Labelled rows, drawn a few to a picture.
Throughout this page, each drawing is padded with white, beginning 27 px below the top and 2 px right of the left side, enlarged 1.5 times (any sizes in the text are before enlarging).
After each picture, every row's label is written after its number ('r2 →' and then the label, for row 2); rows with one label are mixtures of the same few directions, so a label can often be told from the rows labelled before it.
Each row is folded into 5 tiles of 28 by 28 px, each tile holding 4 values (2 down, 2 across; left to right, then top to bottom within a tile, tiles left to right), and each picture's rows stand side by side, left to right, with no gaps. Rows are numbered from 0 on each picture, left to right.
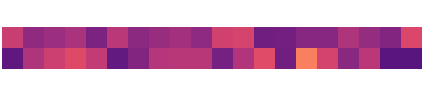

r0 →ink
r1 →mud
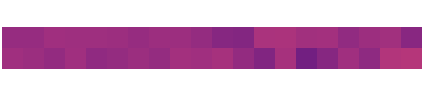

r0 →mud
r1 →mud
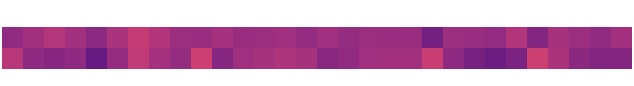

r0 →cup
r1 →ink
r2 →ink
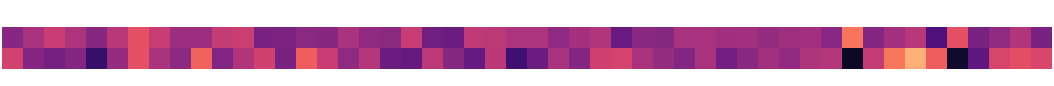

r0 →cup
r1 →mud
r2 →mud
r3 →mud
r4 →ink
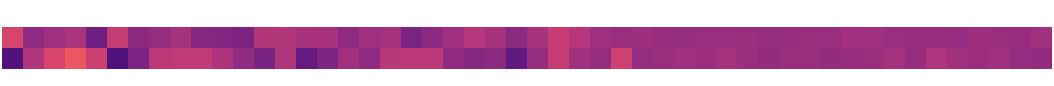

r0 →ink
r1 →mud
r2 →cup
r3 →cup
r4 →mud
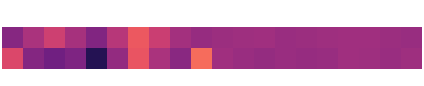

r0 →cup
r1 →cup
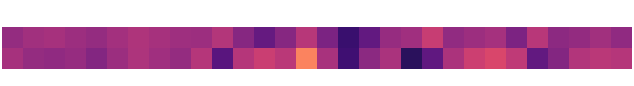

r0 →cup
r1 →cup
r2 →ink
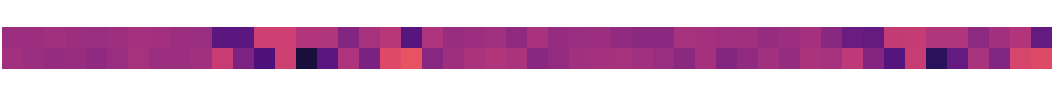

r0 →cup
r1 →mud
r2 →ink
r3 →mud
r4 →mud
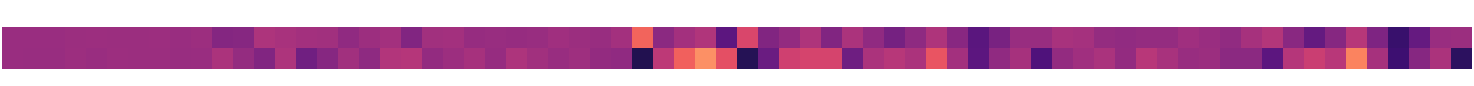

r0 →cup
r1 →mud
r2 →mud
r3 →ink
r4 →cup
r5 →mud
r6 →cup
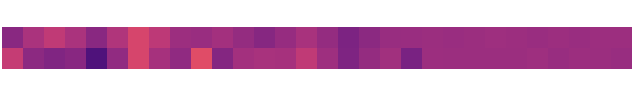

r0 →cup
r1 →cup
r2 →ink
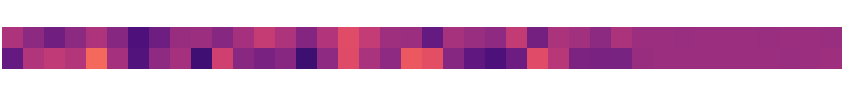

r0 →cup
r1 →cup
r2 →ink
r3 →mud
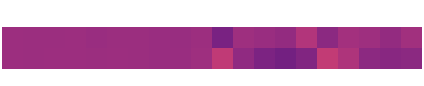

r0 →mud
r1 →ink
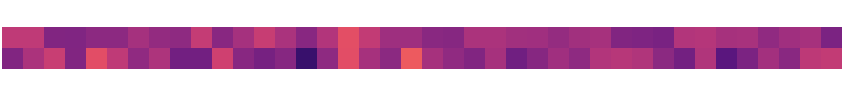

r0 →mud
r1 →cup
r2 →mud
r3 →mud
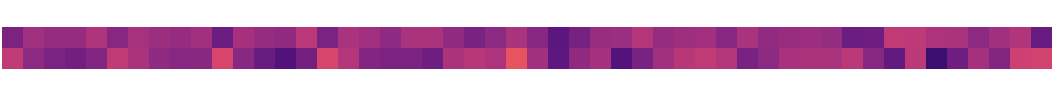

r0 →ink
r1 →ink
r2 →cup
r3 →ink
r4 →mud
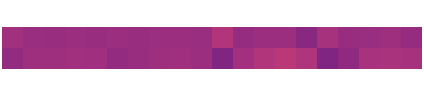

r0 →ink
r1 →ink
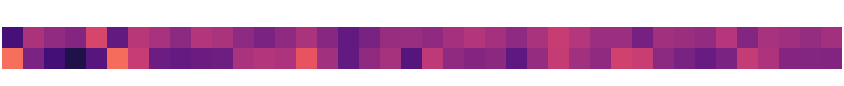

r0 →ink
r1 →cup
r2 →cup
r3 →ink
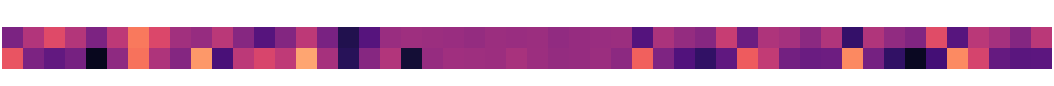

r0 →cup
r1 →cup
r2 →cup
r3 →ink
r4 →ink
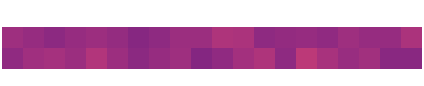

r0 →cup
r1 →mud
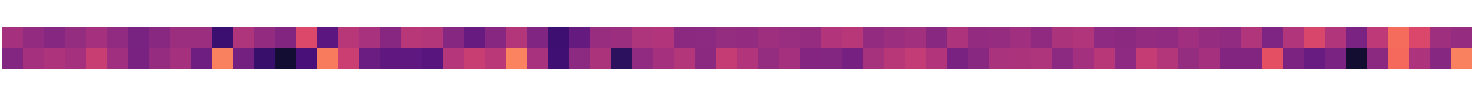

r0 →cup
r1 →ink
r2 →cup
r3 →mud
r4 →ink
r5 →mud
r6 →cup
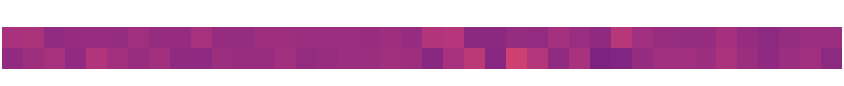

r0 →mud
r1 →mud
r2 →mud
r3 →cup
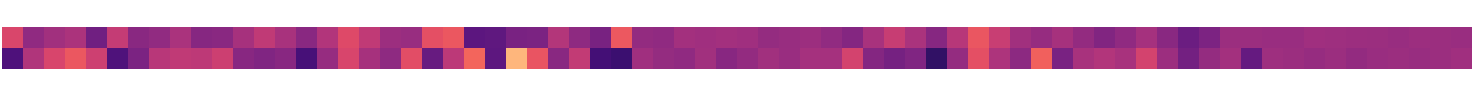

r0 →ink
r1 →cup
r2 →mud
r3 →mud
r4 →cup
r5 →cup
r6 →mud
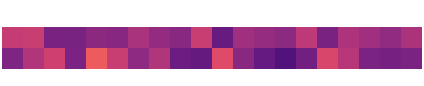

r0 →mud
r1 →ink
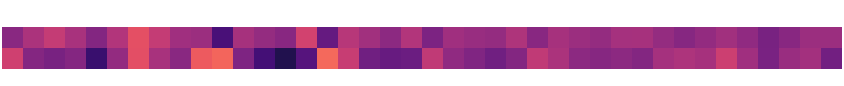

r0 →cup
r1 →ink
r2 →ink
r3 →cup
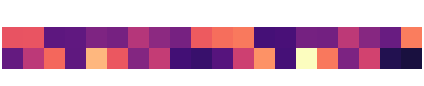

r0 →mud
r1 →mud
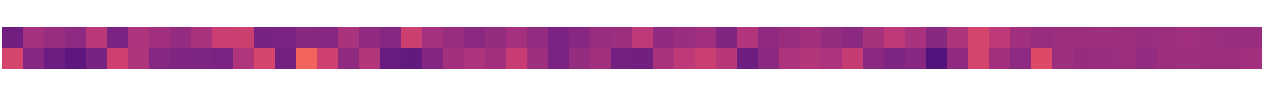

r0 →ink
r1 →mud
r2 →cup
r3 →ink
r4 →cup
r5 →cup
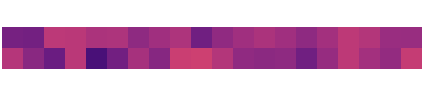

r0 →mud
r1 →cup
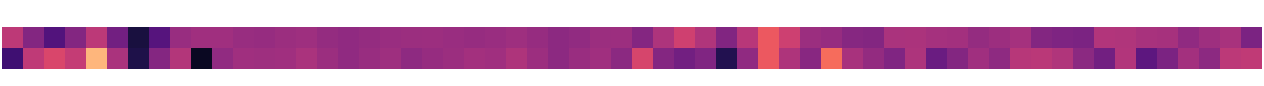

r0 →cup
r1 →cup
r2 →cup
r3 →cup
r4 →mud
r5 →mud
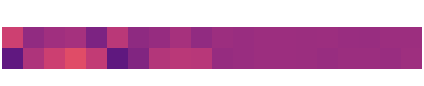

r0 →ink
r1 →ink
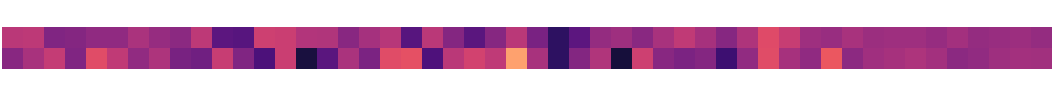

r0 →mud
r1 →mud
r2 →cup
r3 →cup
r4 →ink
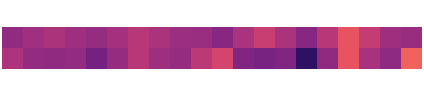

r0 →cup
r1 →cup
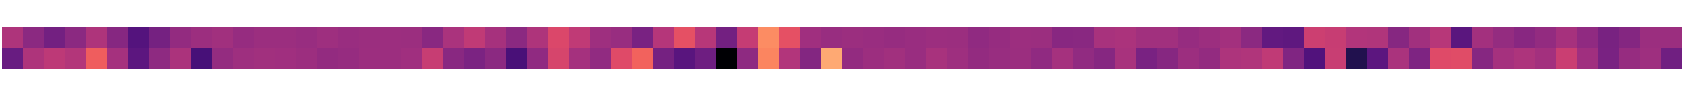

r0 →cup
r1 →ink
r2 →cup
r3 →cup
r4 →cup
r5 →mud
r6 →mud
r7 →cup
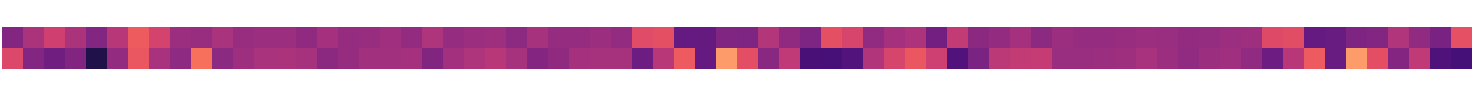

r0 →cup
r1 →ink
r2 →ink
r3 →mud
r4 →ink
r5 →cup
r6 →mud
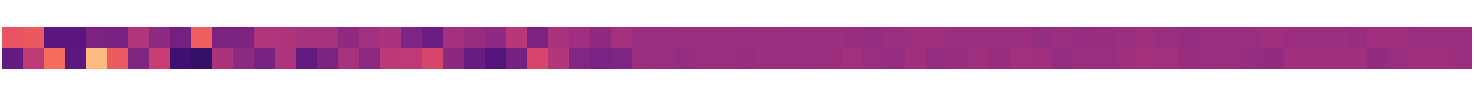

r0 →mud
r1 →mud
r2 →ink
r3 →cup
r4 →mud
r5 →cup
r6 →ink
